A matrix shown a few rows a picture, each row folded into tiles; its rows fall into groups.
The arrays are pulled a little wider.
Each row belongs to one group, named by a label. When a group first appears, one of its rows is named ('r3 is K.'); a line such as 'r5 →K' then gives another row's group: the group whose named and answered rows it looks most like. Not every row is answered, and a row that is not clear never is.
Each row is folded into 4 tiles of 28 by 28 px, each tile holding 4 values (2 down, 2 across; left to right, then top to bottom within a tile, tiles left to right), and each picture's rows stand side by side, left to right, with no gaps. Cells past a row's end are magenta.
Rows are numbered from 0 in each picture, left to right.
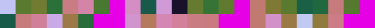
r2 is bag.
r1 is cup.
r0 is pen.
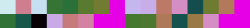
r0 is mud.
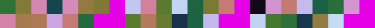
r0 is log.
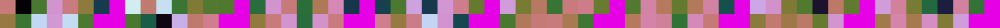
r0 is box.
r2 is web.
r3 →log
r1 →mud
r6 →bag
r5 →web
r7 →bag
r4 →pen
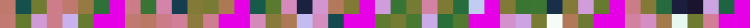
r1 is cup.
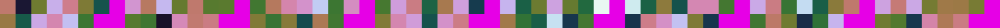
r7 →mud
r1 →mud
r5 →pen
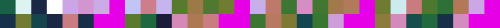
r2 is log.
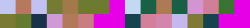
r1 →pen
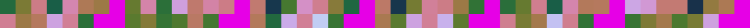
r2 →box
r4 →log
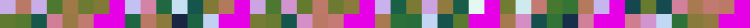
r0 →mud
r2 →mud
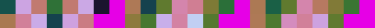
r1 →box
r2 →box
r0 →web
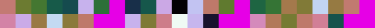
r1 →log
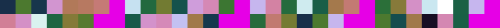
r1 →pen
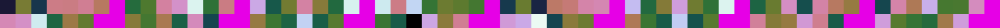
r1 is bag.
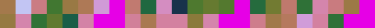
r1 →cup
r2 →log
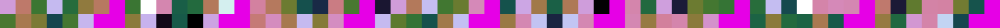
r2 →bag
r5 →cup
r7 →box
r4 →web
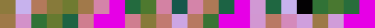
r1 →log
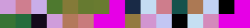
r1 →web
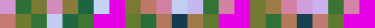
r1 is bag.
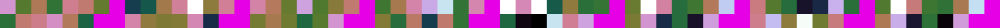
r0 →pen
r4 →mud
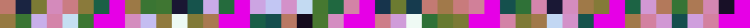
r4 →log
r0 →box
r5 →web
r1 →bag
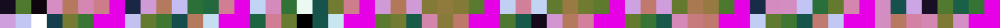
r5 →mud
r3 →mud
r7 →cup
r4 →mud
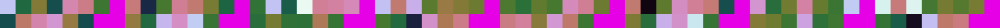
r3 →mud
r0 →pen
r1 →box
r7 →mud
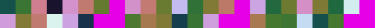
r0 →log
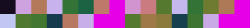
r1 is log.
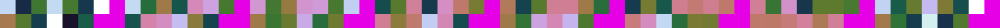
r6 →cup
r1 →pen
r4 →box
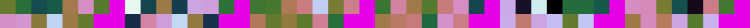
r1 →pen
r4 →cup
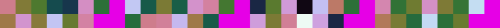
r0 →bag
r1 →pen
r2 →log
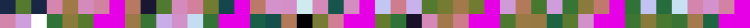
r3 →mud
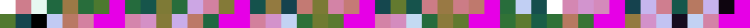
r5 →web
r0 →mud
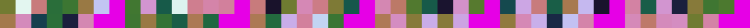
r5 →cup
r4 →web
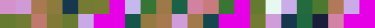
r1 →pen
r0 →bag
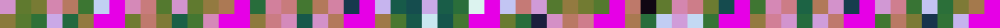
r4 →mud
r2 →web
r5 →box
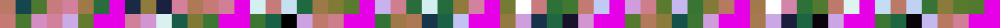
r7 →mud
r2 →mud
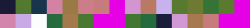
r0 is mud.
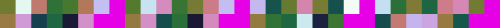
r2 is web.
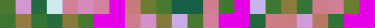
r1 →bag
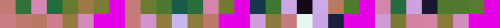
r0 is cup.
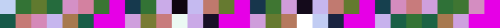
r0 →pen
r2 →log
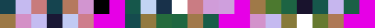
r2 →bag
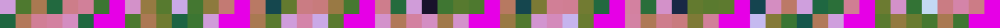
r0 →pen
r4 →box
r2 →box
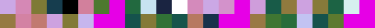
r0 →bag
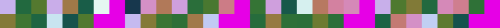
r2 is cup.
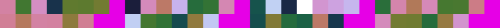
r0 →cup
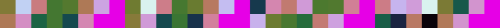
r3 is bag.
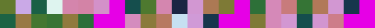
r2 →web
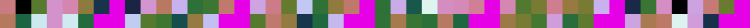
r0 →box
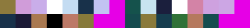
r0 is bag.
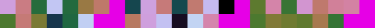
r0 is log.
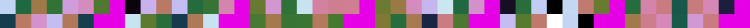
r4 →log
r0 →pen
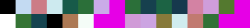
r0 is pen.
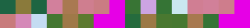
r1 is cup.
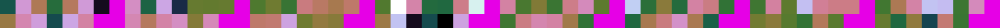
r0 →web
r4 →pen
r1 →cup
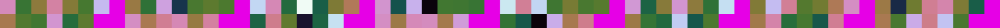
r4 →mud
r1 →cup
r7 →box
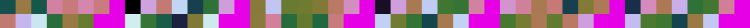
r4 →bag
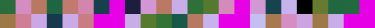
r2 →cup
